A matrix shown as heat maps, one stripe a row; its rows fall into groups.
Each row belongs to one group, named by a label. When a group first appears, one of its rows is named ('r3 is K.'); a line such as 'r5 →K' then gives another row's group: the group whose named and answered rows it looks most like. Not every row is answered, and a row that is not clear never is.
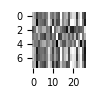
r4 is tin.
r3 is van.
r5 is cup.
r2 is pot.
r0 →cup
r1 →cup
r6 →cup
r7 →cup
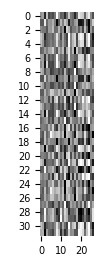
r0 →cup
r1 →pot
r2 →tin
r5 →tin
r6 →cup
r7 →cup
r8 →van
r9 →pot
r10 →van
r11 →tin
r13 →van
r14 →cup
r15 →van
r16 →tin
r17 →tin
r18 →pot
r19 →cup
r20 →tin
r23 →van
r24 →tin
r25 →tin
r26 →tin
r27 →van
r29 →pot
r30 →cup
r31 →cup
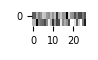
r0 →tin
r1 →cup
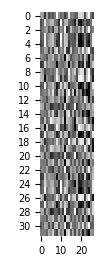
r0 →cup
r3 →pot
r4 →pot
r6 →tin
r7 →pot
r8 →cup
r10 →pot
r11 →tin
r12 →tin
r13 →van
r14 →tin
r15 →tin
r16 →cup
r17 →pot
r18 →cup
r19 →tin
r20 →van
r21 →tin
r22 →van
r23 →pot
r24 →pot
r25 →pot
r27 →pot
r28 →van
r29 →tin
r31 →tin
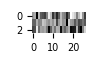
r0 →cup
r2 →pot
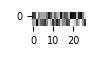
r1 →cup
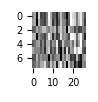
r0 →cup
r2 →tin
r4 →van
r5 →van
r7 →tin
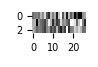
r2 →van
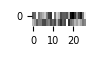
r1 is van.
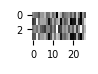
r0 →tin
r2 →van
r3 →pot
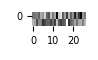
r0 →tin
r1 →van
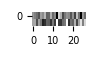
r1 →van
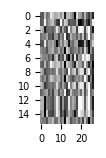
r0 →tin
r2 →cup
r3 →van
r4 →pot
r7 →tin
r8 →cup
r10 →cup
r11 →van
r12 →cup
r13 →cup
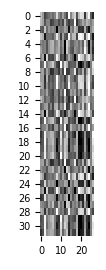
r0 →cup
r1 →van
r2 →pot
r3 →cup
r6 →cup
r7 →pot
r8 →van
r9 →cup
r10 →cup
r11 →van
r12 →van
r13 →van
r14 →cup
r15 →pot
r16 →van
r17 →pot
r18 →pot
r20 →pot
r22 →tin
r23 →cup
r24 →pot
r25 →cup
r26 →pot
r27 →tin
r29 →pot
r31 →pot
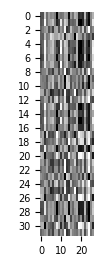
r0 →pot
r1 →pot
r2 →van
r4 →pot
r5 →pot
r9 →tin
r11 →van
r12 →van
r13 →pot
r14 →pot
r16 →pot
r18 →cup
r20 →cup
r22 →van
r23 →tin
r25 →van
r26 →cup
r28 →pot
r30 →cup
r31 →van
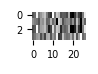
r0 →pot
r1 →tin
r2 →pot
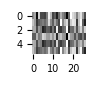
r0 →cup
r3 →tin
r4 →van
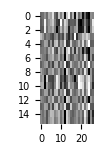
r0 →tin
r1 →pot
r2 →pot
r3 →van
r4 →van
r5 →tin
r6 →tin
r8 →tin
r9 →cup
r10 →cup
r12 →tin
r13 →van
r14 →tin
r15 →tin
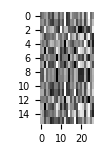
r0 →van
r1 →van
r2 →pot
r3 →cup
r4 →tin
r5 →cup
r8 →pot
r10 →van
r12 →tin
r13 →cup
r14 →cup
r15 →van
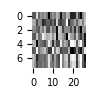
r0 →pot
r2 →tin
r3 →tin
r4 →cup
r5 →pot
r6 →cup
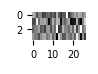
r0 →van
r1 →pot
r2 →van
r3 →tin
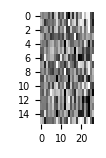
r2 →van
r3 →van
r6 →pot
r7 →cup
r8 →van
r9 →pot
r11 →tin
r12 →tin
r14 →pot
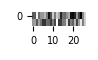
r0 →pot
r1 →van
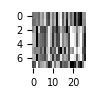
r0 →tin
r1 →tin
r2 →cup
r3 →cup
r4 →cup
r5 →van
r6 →cup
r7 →pot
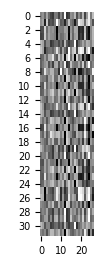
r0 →van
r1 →cup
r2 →pot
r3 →pot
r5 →cup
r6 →tin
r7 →van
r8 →pot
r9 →tin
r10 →pot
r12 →tin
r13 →cup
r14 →van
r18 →tin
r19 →van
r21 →pot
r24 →tin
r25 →cup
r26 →cup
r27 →tin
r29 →van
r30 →van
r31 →tin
